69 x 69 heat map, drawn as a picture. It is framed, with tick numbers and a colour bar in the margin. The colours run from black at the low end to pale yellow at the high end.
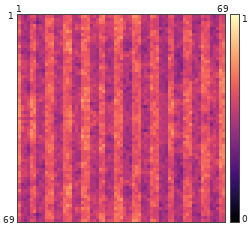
No overall slope runs across the table. Upright stripes repeat 12 times across the table. The top and bottom halves mirror each other. Streaks run downward.
